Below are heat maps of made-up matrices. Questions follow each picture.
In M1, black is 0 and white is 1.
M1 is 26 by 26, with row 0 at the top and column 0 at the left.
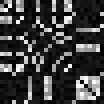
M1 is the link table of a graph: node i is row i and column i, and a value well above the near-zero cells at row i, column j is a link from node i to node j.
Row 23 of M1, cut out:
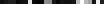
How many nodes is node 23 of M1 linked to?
8
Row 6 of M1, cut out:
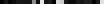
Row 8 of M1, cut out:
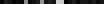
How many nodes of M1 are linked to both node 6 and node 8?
3
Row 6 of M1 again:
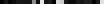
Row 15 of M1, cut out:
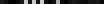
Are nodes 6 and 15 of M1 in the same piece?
yes
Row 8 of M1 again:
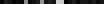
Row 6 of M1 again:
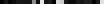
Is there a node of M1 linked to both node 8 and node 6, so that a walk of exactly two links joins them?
yes
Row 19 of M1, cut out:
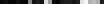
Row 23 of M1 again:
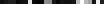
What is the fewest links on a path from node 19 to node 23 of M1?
1
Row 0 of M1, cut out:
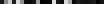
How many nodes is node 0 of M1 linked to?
8
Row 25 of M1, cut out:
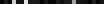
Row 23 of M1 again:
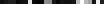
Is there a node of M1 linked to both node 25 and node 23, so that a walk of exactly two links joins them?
no
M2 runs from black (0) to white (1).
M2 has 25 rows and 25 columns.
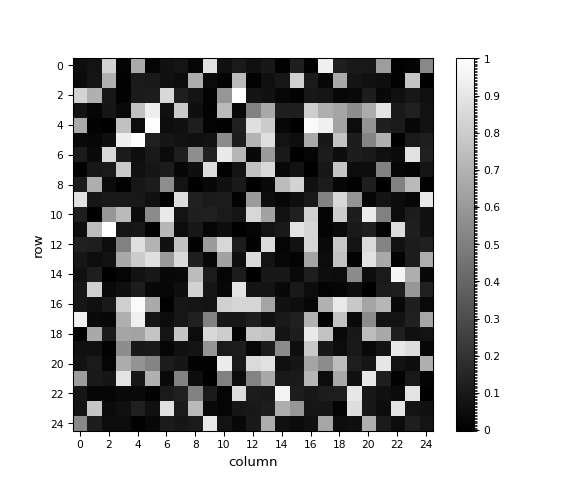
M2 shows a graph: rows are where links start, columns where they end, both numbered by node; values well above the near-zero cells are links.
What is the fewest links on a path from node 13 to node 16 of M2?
1
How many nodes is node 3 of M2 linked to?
12
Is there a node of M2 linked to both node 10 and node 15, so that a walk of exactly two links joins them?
no
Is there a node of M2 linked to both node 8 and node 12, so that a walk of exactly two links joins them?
no
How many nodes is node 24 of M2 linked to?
5
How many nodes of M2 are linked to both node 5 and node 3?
8
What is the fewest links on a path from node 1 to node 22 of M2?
2
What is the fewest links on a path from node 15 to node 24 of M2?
4
